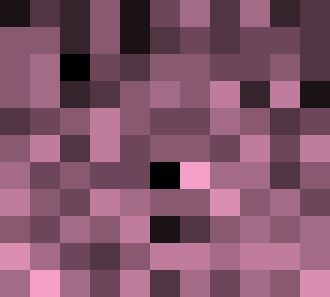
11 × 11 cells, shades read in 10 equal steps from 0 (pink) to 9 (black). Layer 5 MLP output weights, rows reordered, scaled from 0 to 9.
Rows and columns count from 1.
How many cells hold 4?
29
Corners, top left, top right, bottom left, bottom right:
8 6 3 1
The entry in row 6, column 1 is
4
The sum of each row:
63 60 55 50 49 41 47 37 46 33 35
